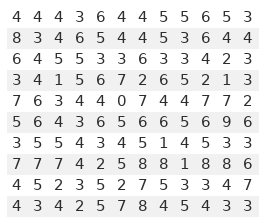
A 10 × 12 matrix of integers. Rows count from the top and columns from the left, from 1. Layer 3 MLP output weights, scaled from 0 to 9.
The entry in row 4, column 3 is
1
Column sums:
51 47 39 39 45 41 57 47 38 51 46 40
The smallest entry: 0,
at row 5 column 6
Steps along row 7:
up same down down up up down up up down same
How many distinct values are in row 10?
6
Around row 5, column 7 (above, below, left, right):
2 6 0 4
